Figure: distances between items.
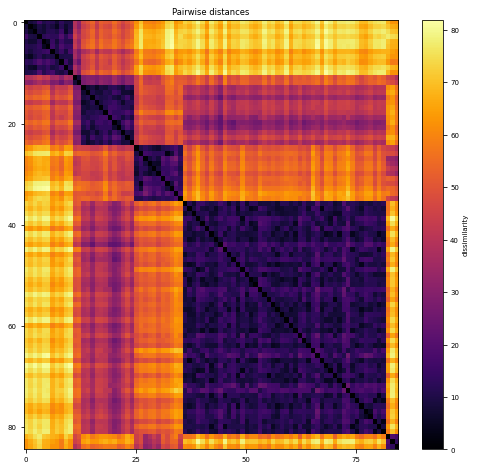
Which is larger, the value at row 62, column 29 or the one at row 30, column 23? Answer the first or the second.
the first
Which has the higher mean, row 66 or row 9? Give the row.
9
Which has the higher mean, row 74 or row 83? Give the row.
83
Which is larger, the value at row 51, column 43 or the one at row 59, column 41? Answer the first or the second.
the second
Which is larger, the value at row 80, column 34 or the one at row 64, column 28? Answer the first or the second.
the first
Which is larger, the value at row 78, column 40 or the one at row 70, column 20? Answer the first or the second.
the second
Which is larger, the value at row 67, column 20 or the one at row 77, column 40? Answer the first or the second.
the first
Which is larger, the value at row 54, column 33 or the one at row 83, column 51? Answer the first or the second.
the second
